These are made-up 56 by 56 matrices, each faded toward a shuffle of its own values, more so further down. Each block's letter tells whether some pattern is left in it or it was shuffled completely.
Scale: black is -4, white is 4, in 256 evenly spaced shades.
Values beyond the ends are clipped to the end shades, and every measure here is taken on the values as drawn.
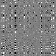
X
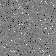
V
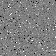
V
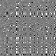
X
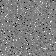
V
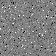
V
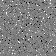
V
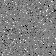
V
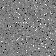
V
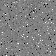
V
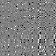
X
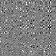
X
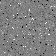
V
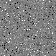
V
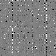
X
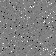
V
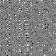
X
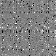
X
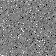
V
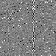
X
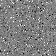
V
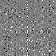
X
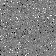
V
